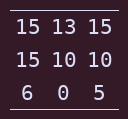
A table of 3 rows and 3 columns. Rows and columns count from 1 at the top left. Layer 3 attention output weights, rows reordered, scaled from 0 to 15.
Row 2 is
15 10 10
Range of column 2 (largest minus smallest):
13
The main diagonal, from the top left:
15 10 5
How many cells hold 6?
1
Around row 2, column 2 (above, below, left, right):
13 0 15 10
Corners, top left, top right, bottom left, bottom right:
15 15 6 5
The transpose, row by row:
15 15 6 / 13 10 0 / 15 10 5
